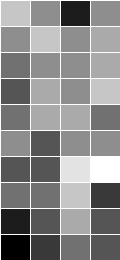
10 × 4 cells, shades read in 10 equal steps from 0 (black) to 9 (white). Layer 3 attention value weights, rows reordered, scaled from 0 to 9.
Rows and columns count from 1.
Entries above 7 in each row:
0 0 0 0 0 0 2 0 0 0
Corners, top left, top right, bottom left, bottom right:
7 5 0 3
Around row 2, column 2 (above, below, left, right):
5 5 5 5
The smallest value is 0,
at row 10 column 1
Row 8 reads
4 4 7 2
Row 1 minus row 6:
2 2 -4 0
